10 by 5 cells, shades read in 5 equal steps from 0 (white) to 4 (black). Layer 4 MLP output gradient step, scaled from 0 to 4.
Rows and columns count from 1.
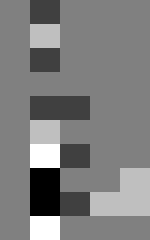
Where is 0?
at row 7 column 2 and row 10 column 2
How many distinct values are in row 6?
2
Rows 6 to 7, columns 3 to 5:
2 2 2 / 3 2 2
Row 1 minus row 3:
0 0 0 0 0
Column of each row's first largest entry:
2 1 2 1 2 1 3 2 2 1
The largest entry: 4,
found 2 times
